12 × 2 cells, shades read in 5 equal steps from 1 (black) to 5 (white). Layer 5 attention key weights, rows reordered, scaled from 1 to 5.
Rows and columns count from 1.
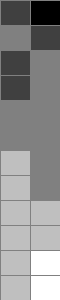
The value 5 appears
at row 11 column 2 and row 12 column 2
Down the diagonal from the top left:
2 2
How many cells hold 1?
1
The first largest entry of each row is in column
1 1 2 2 1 1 1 1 1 1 2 2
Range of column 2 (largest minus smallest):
4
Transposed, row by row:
2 3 2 2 3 3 4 4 4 4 4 4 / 1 2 3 3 3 3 3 3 4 4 5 5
